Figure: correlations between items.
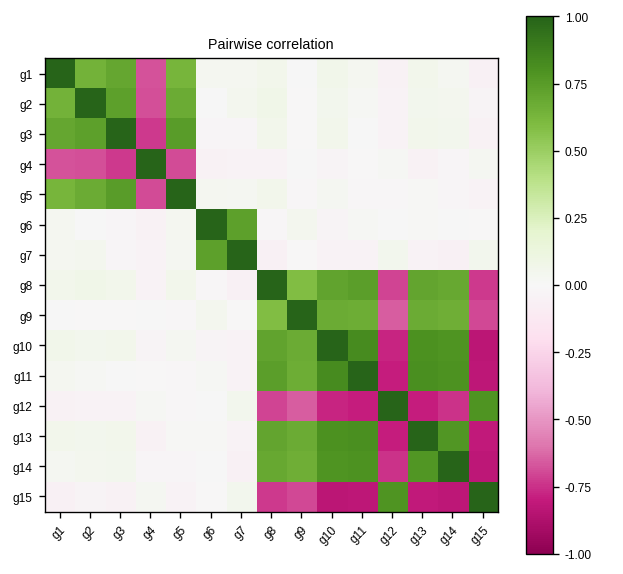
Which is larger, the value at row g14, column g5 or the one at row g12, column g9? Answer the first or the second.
the first
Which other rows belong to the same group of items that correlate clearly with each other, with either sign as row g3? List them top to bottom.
g1, g2, g4, g5
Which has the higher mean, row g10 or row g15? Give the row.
g10
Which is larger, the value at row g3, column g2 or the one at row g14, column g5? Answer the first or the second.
the first
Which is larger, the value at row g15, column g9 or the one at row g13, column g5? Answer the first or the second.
the second
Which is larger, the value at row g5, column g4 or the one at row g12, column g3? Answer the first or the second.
the second
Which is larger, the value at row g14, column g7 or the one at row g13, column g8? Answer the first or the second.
the second
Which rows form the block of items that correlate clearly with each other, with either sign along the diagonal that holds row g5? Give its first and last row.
g1 to g5
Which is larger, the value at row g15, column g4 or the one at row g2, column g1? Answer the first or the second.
the second
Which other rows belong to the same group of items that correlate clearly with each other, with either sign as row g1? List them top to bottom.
g2, g3, g4, g5
